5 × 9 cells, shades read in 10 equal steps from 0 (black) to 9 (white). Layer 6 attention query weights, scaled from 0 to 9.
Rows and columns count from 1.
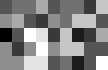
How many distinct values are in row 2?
6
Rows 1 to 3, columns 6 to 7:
4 4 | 4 7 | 7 1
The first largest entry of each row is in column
9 7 3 4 9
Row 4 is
5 2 5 9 5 7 7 3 3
